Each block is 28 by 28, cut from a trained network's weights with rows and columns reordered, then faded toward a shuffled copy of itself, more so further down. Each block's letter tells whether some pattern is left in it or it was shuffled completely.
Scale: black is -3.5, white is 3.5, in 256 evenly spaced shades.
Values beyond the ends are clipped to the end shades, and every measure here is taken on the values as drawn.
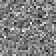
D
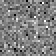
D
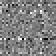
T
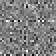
T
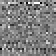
T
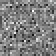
D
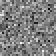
D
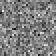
D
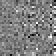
T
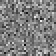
D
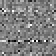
T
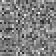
T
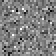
D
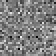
T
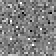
D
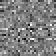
T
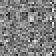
T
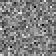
D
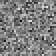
D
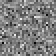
D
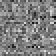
T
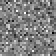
D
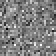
D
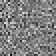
T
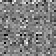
T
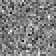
D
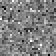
D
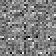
T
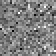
D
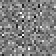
T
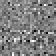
T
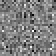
T
